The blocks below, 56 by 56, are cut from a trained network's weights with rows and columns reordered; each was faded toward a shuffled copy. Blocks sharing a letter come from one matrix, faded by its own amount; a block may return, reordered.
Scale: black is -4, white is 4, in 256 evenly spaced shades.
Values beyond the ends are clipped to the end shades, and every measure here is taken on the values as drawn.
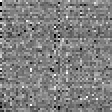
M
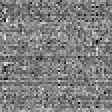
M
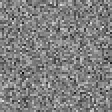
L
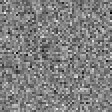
L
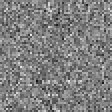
L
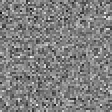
L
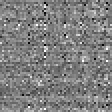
M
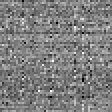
M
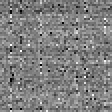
M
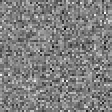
L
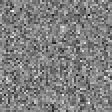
L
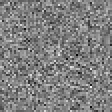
L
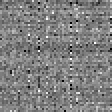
M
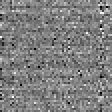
M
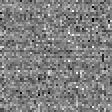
M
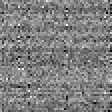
M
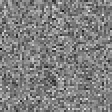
L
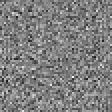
L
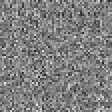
L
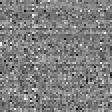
M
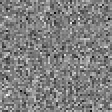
L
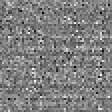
M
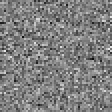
L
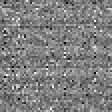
M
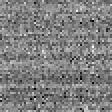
M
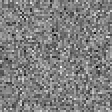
L
